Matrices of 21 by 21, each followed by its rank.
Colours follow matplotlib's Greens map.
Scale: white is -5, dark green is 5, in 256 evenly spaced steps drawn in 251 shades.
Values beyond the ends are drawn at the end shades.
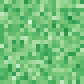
full rank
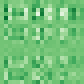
two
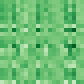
two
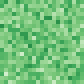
full rank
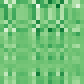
two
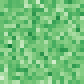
full rank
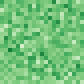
full rank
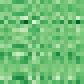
two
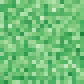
full rank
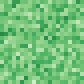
full rank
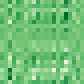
two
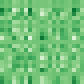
two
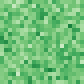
full rank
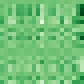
two
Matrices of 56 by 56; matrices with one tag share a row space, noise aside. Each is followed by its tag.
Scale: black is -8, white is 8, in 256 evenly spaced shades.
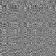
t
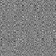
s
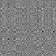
s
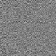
t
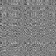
t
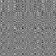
s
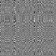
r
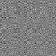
t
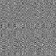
s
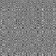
s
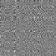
r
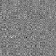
t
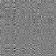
r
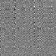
r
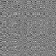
t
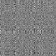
r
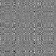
r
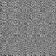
t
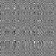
r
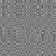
s
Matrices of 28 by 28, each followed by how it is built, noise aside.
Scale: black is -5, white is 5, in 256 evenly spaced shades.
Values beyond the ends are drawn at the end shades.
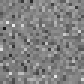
noise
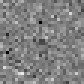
noise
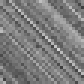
Toeplitz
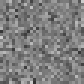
noise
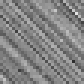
Toeplitz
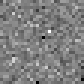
noise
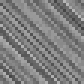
Toeplitz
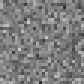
noise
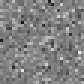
noise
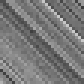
Toeplitz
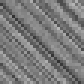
Toeplitz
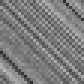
Toeplitz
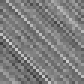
Toeplitz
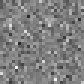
noise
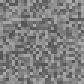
noise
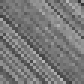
Toeplitz
